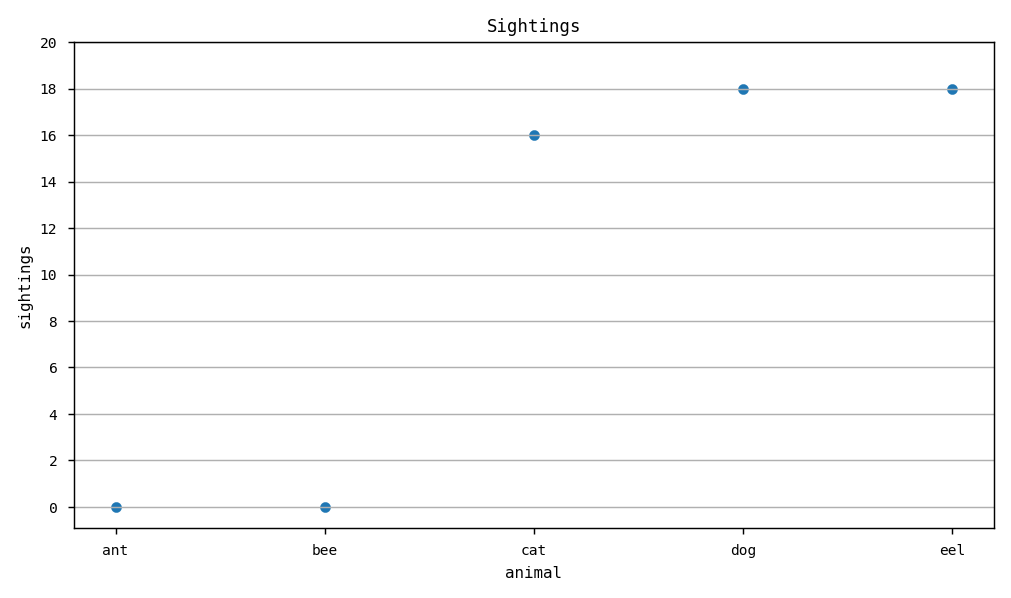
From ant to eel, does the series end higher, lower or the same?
higher
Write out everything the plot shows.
Title: Sightings
x-axis: animal, ticks ant bee cat dog eel
y-axis: sightings, ticks 0 2 4 6 8 10 12 14 16 18 20
Values:
0 0 16 18 18
